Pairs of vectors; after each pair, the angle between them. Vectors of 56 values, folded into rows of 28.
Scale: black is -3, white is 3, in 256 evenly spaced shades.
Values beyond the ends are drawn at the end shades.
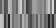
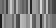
orthogonal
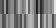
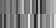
partly aligned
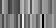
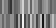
nearly parallel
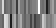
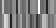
nearly parallel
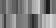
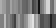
nearly opposite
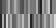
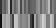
partly aligned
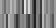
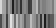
orthogonal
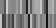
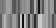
orthogonal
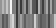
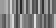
nearly parallel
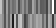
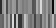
nearly opposite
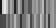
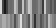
nearly opposite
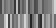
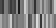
partly aligned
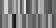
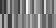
partly opposed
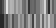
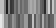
nearly opposite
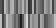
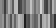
partly opposed
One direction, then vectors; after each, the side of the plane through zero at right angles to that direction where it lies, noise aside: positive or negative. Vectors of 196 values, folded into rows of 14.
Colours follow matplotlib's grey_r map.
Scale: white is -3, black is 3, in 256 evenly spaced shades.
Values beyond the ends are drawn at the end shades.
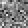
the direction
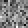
negative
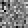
negative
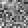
positive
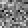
positive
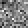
negative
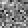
positive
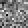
negative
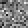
negative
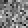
negative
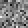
negative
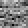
positive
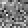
positive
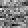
positive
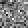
negative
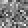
positive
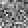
positive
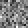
negative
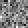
negative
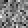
negative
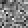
negative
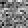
negative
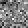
negative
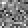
positive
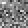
positive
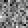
negative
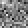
positive
